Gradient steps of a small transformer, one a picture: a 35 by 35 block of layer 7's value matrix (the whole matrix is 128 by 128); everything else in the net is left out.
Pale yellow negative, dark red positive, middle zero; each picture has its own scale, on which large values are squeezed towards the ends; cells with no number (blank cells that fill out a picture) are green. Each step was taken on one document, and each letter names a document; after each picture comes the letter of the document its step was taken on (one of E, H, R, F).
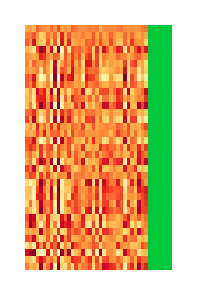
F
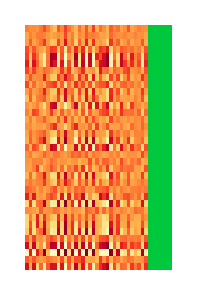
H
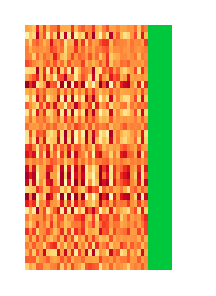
H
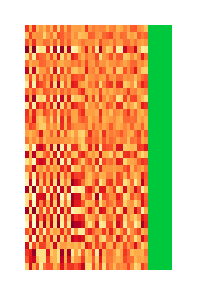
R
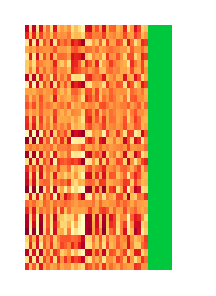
R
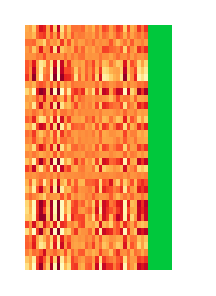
F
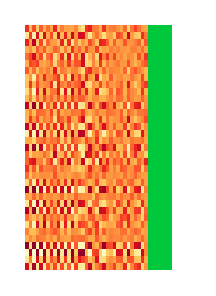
R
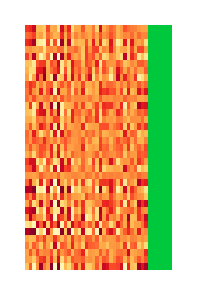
F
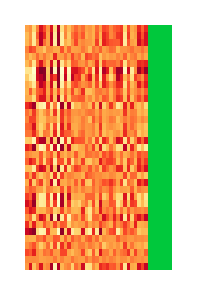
F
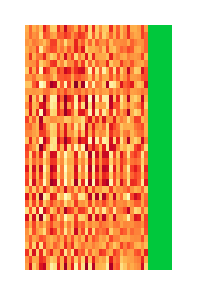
H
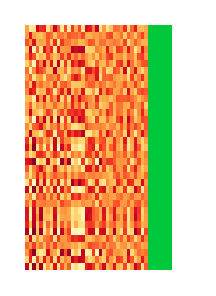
R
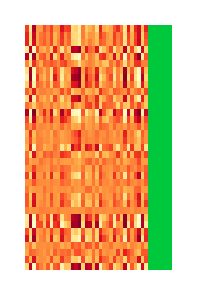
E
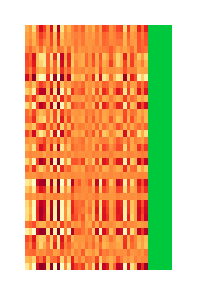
F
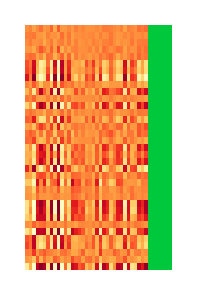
F
